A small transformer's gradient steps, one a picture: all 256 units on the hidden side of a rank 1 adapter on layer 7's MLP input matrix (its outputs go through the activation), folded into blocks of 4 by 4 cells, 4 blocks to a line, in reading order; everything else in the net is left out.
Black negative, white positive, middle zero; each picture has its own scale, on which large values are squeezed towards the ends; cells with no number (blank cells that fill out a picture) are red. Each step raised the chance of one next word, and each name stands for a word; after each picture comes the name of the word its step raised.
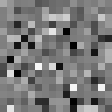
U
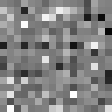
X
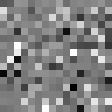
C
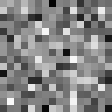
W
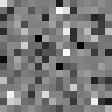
X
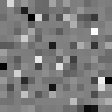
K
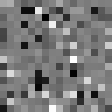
X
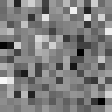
X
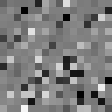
K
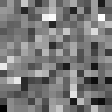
U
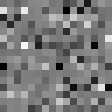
C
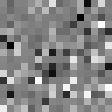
W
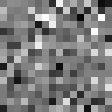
W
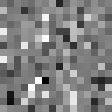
X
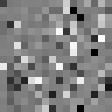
U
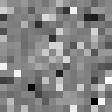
U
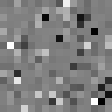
C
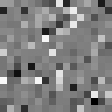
U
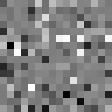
C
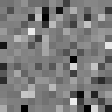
K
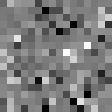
U
